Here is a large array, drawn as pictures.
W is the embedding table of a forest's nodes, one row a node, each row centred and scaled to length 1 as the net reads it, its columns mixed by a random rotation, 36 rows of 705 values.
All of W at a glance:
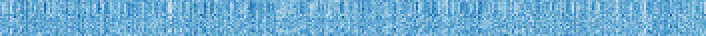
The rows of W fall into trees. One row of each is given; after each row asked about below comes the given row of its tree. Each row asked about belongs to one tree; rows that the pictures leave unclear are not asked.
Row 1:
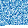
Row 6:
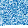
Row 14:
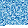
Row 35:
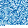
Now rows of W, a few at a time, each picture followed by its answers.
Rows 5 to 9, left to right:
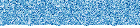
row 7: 6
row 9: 6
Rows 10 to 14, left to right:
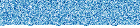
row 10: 6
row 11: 6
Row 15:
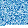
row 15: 14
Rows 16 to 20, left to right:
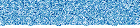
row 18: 1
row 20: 35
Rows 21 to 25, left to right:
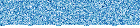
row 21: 1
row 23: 14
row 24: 35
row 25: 1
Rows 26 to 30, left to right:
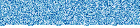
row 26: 14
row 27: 14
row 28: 1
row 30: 6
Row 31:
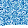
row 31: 6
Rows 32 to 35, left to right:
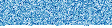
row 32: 35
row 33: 6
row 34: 1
